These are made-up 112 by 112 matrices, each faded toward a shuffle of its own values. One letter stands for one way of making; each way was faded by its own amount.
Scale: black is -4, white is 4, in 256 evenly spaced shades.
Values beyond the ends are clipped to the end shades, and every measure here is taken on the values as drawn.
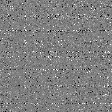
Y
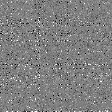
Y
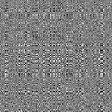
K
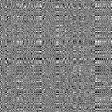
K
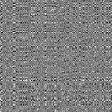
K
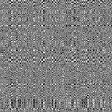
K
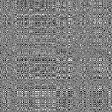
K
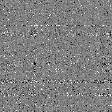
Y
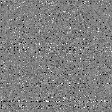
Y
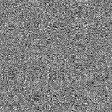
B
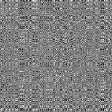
K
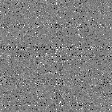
Y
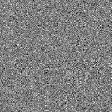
B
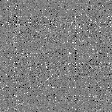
Y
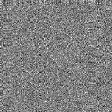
B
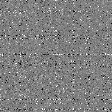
Y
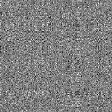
B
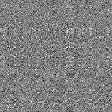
B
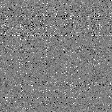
Y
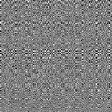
K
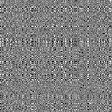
K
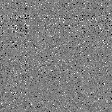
Y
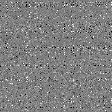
Y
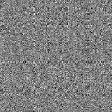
B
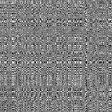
K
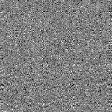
B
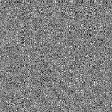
B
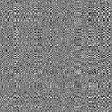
K
